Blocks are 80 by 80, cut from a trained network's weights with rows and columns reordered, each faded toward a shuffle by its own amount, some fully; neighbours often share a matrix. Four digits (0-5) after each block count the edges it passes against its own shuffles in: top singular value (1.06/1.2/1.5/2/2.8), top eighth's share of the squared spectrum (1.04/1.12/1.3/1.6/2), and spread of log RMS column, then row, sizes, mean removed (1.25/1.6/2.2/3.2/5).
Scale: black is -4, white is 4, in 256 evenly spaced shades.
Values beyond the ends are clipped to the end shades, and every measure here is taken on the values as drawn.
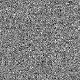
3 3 2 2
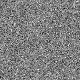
2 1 0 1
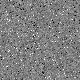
0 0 0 0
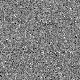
1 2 0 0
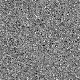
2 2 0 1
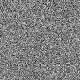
3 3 0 1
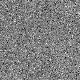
1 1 0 0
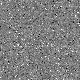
0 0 0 0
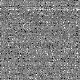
3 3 2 1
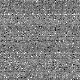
3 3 2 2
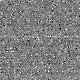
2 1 0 0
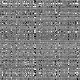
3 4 4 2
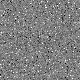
0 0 0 0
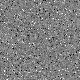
0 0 0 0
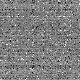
3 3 2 1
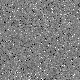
0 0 0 0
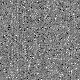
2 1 0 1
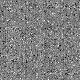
2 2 0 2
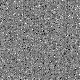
1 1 0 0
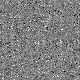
1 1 0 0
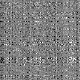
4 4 1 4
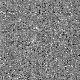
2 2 0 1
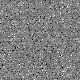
1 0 0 0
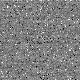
1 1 1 0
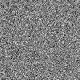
2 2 0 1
